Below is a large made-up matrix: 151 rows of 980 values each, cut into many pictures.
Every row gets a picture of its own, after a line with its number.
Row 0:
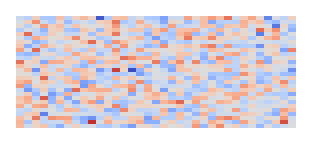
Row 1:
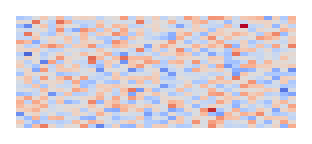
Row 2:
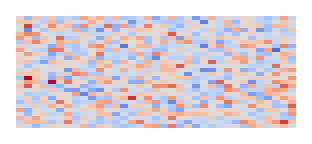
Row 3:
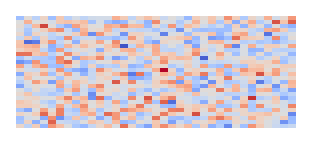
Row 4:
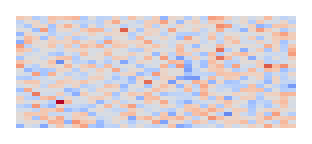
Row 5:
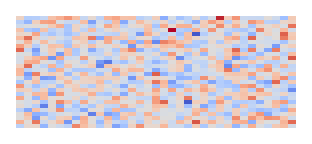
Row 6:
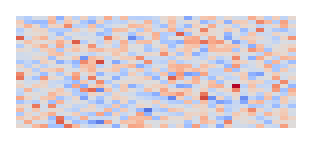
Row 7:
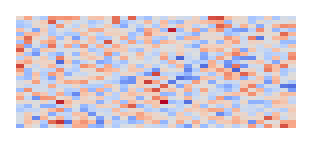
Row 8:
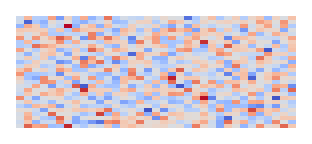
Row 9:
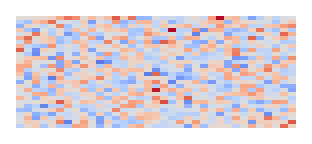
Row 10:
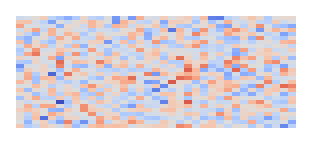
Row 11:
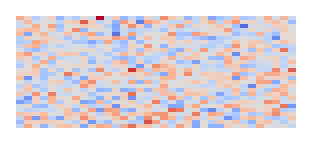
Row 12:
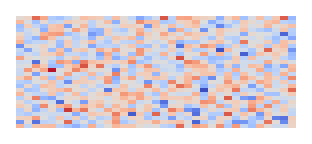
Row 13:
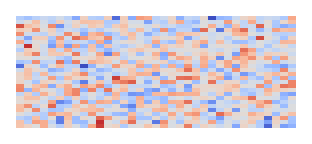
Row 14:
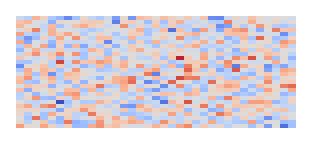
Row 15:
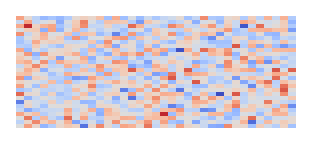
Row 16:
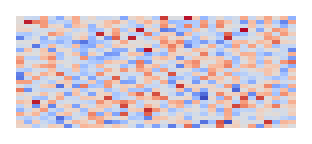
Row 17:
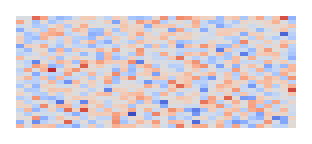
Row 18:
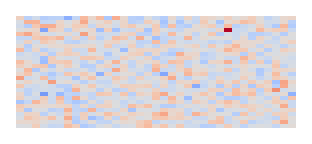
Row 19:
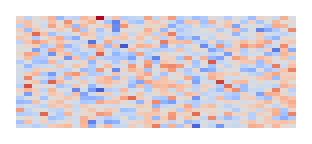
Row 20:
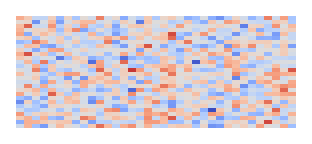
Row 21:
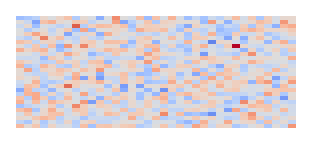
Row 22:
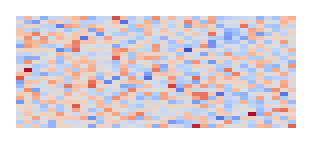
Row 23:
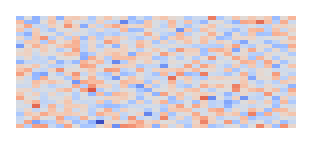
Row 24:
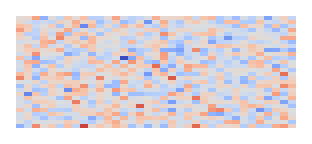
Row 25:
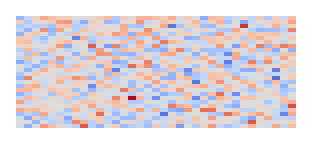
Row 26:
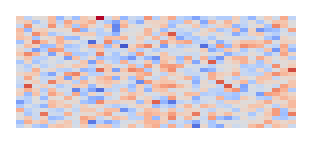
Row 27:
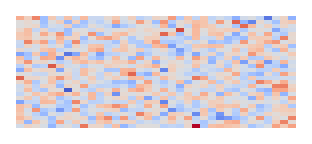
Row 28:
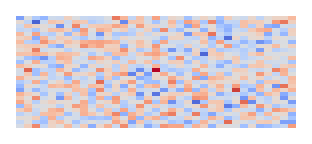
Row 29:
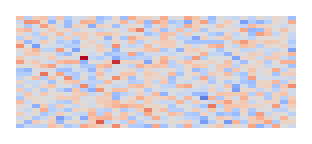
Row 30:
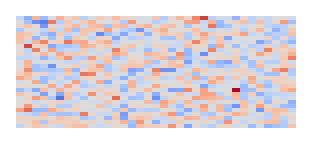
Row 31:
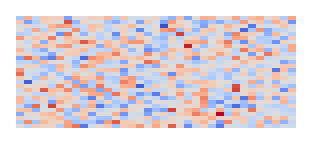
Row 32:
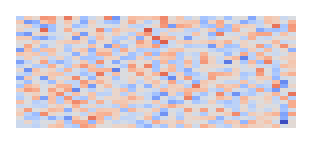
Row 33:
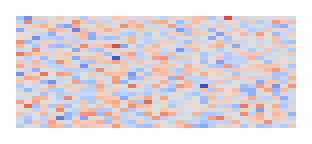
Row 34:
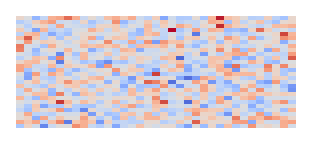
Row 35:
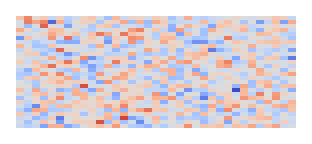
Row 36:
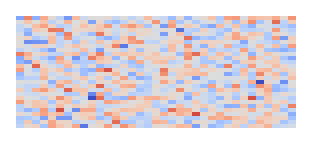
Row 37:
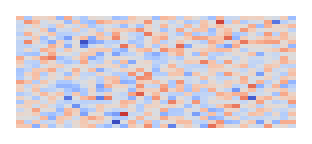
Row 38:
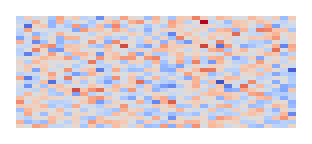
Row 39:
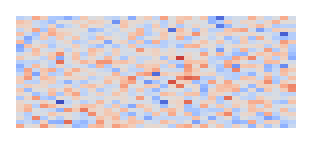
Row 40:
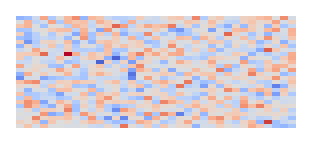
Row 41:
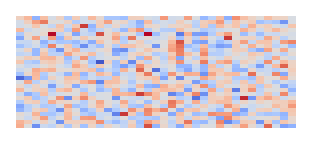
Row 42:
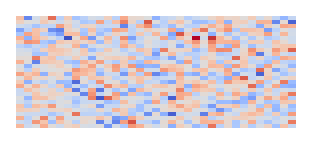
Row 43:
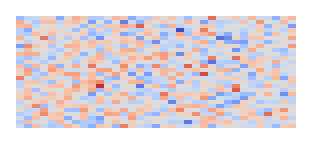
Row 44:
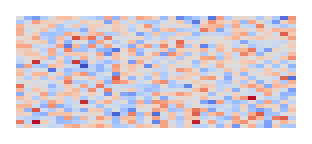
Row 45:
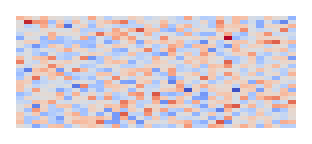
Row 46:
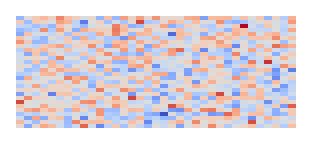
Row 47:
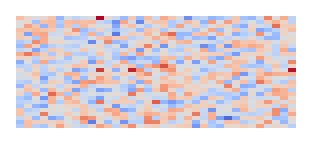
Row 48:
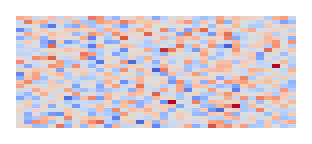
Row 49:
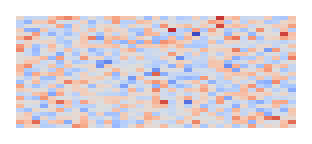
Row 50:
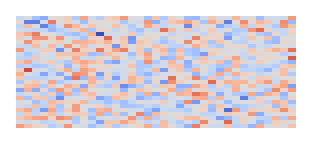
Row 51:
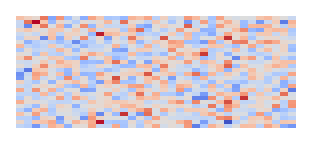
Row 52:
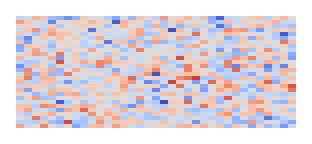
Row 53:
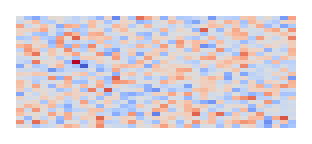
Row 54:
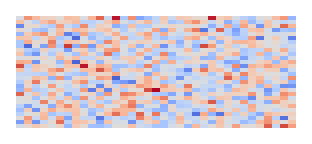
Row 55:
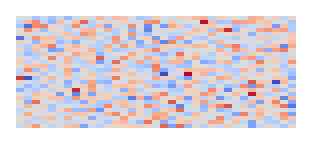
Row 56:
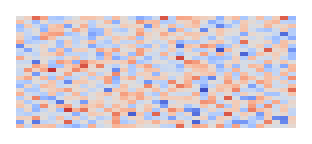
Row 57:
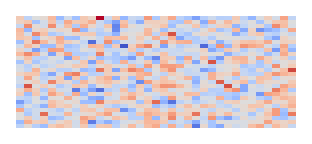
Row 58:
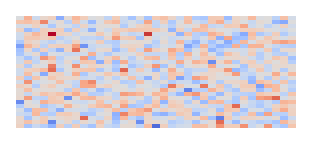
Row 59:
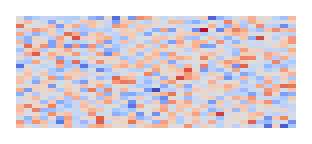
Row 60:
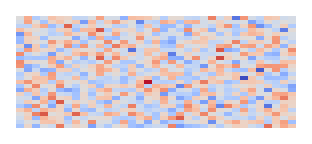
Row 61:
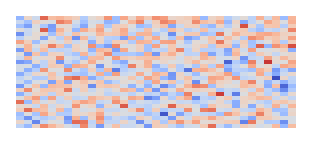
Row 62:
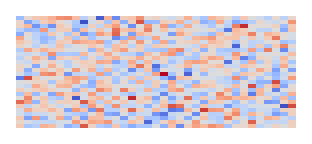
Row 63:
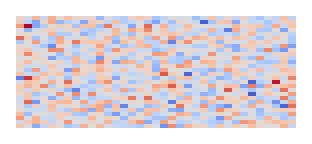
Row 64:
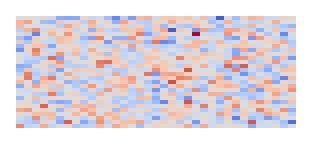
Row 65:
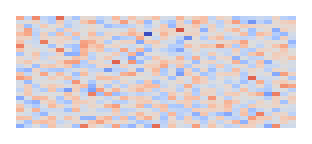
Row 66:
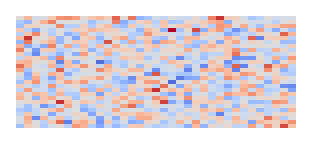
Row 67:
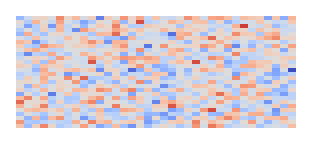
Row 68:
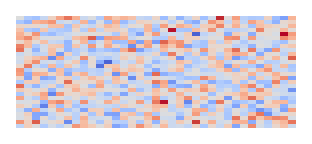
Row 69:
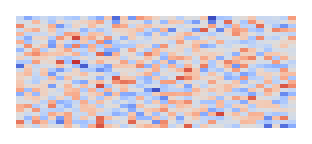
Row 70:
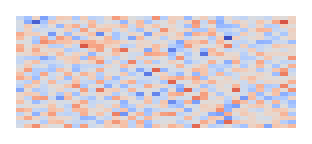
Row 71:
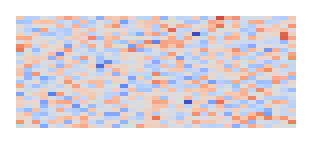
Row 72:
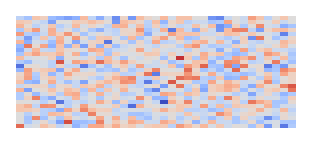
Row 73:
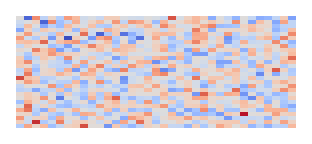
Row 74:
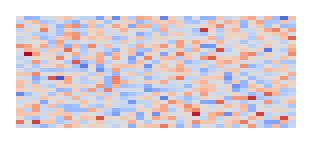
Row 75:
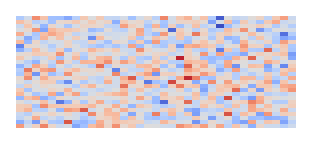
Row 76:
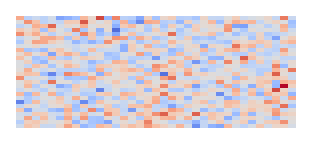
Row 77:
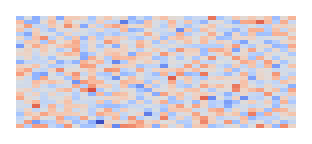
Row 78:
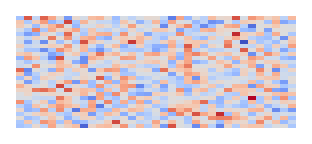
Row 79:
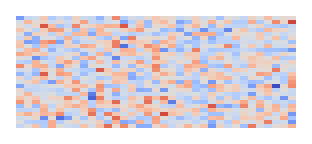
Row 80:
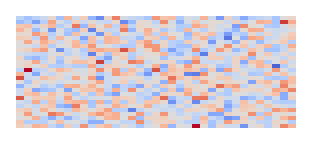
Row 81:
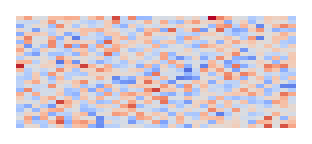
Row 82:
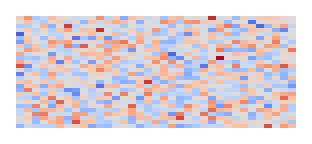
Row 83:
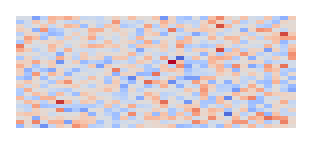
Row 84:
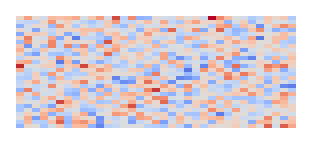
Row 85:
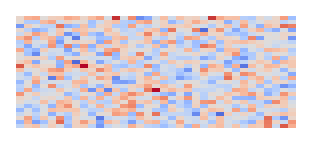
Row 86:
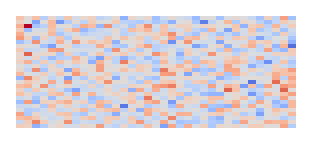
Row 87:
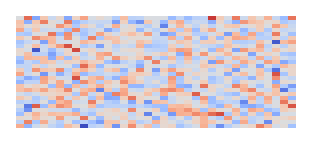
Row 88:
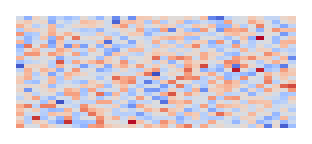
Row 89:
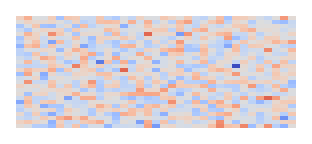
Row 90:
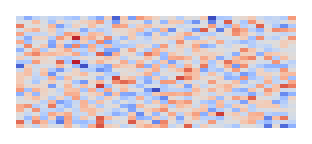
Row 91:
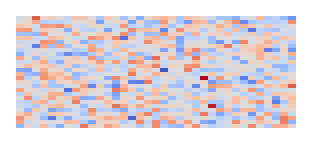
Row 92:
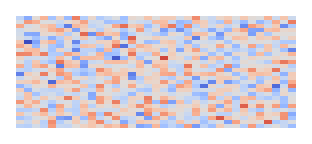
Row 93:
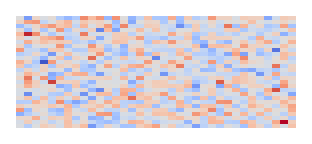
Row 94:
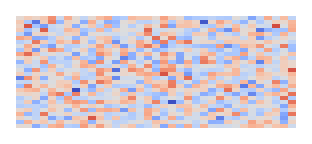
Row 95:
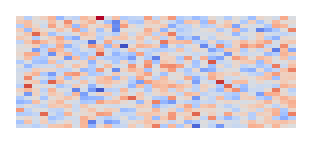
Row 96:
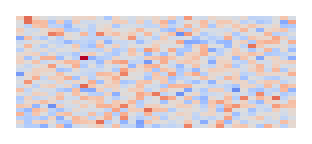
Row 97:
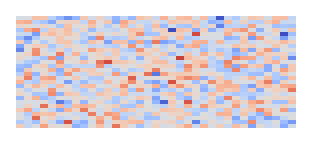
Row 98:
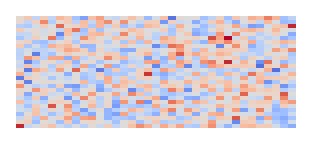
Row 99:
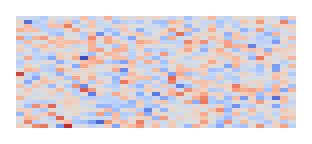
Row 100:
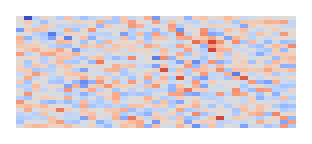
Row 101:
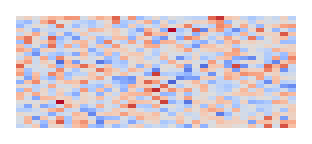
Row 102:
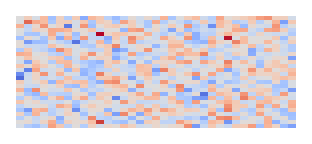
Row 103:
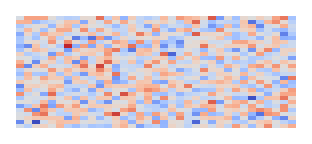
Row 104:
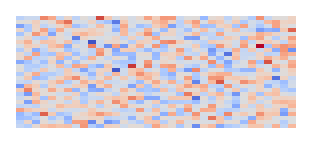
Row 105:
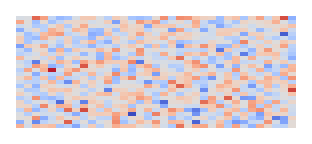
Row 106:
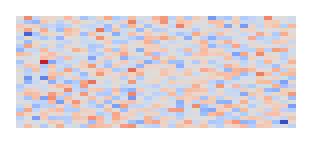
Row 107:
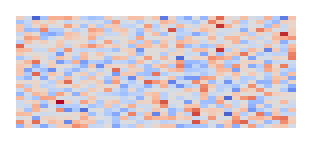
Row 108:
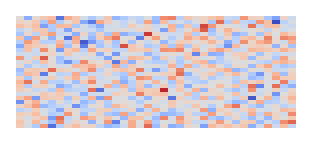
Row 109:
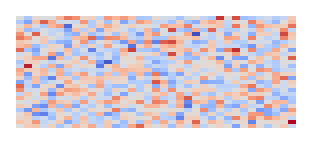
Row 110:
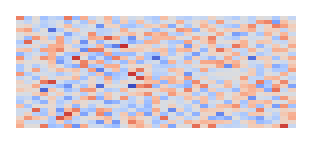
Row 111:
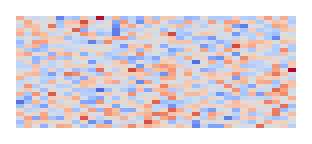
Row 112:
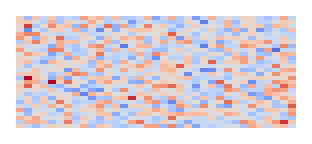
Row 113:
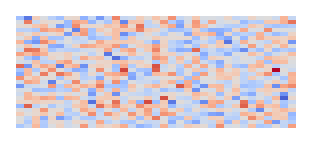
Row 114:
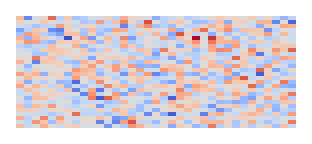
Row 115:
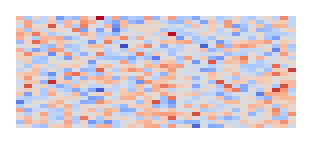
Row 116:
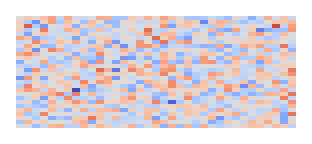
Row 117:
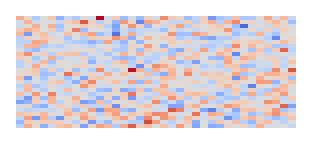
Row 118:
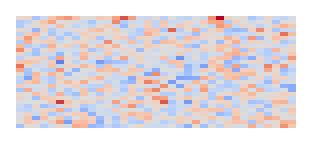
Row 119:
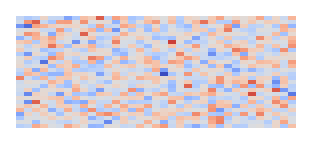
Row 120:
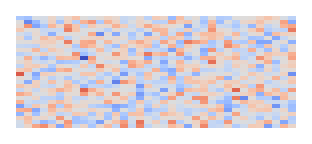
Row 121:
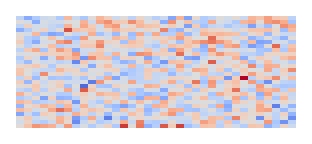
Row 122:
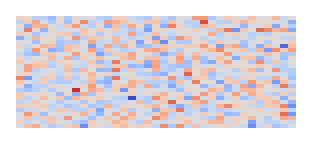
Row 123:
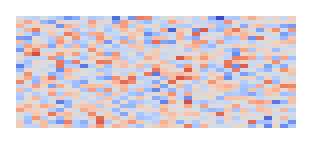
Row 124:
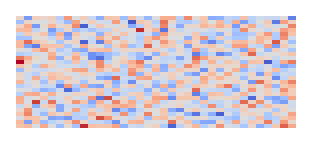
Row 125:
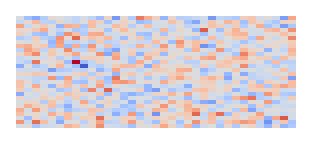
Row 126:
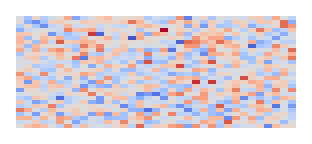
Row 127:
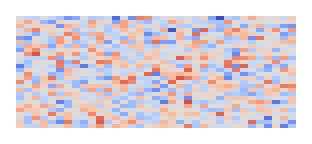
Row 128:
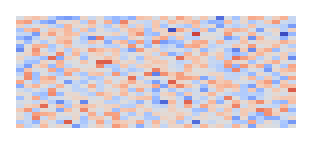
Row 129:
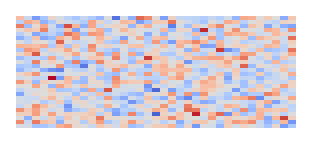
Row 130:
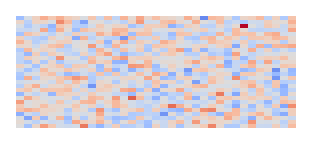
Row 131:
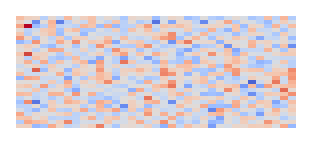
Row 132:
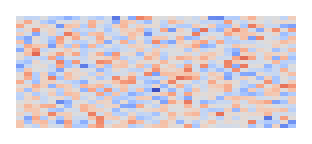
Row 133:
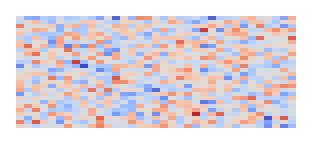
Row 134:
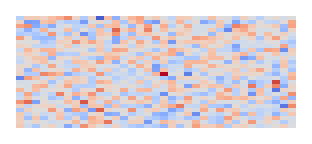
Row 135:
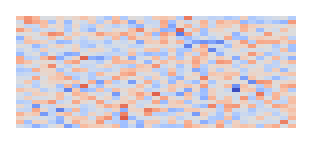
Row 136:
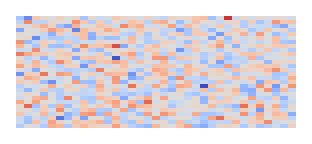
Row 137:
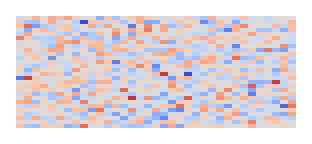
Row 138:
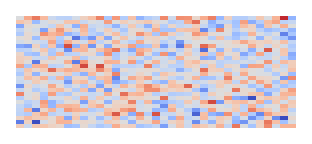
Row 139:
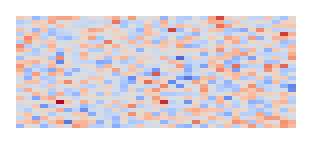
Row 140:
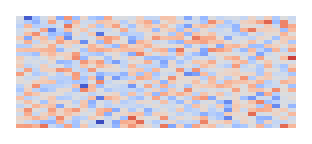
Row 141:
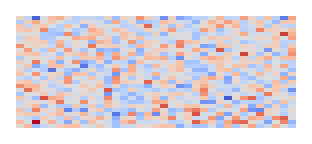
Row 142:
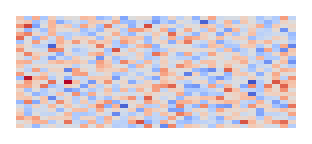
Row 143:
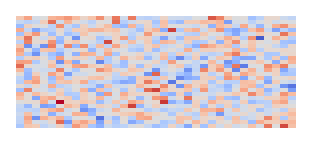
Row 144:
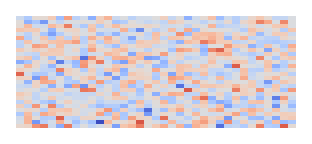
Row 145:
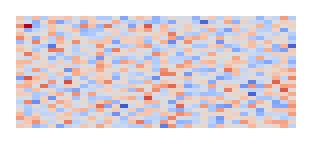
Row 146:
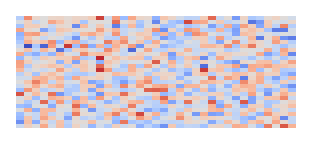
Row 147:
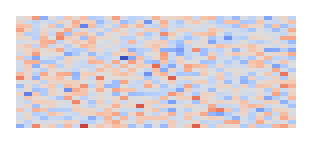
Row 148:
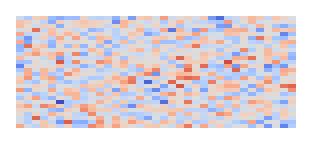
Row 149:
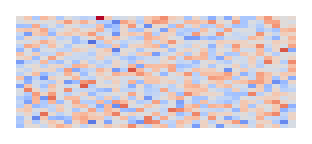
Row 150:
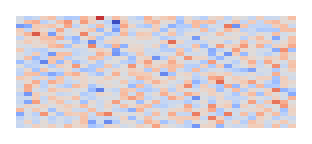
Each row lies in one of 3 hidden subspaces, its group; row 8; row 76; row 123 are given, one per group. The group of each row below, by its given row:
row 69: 123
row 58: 8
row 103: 123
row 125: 123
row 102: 8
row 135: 8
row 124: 8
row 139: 123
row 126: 8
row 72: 123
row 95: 76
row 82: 123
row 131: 76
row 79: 8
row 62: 76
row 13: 123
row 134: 76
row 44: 123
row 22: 8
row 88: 123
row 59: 123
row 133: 123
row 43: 8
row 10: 123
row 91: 8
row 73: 8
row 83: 123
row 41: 8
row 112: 76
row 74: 123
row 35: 8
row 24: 8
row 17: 123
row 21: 8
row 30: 8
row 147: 8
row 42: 8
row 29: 8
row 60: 123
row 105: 123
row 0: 76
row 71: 123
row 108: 8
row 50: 8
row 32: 76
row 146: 123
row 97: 123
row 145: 76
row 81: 123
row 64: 123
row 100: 8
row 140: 8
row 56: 123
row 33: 8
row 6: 8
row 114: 8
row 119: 76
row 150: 76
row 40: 8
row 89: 8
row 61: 76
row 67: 76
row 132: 123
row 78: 8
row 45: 8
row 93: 76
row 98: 8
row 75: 123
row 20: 76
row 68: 123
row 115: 76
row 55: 76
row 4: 123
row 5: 123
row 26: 76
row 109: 123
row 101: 123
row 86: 76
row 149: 76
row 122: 76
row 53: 123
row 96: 8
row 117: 76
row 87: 8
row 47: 76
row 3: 8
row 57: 76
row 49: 123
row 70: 8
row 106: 76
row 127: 123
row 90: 123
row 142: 76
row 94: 76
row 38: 76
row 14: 123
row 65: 8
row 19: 76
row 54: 123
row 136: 8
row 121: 8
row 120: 8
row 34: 123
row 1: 76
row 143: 123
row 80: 8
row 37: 8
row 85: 123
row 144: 8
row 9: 123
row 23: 8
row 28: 8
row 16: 8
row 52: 123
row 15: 76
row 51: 8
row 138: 123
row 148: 123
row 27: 8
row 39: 123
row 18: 76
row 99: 8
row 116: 76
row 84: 123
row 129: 123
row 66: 123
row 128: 123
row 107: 123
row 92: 8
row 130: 76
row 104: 76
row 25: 76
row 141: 123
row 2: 76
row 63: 76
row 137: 76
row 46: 76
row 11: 76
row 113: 8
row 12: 123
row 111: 76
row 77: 8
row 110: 8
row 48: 8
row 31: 8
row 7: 123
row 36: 8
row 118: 123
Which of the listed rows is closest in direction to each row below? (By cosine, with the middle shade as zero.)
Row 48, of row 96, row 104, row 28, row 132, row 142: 96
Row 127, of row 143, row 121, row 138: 121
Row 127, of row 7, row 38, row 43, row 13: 13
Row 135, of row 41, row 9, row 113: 41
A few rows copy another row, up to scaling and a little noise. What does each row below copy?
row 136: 33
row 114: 42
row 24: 147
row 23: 77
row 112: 2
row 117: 11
